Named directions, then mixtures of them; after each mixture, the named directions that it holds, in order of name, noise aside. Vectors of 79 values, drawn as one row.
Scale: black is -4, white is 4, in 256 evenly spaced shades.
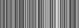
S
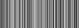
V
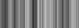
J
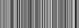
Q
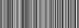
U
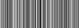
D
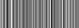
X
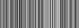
Q, S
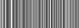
X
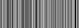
Q, U, X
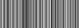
U, X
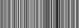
Q, S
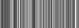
J, Q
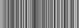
V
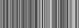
J, Q, X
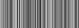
D, Q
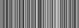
D, S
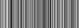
J, V, X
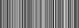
U, V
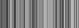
J, V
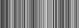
J, V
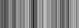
J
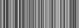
S, X
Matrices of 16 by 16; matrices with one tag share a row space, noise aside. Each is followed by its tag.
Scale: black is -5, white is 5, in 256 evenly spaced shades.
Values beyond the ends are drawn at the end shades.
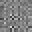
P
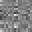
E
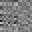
E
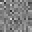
P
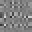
P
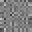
P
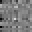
E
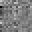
E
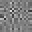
P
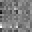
E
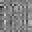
P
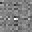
E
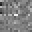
E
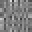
P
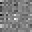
E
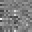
E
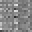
E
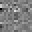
E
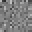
P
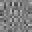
P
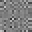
P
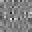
P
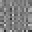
P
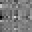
E
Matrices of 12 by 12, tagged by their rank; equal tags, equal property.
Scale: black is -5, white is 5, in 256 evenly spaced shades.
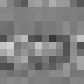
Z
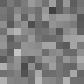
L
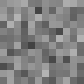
L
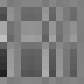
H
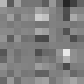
Z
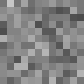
L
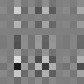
H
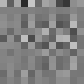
Z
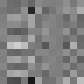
Z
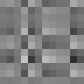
H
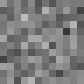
L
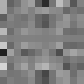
Z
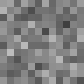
L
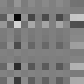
H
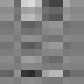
H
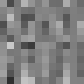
Z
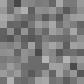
L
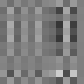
H
